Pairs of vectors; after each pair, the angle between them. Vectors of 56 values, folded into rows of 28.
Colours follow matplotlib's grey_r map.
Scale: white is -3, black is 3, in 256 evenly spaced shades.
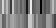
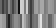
partly opposed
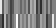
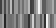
partly opposed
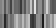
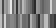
partly opposed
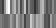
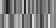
partly opposed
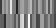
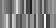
partly opposed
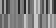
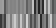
orthogonal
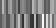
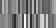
partly aligned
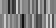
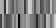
orthogonal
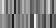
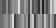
partly opposed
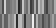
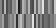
nearly parallel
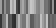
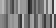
partly opposed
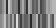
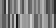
nearly opposite
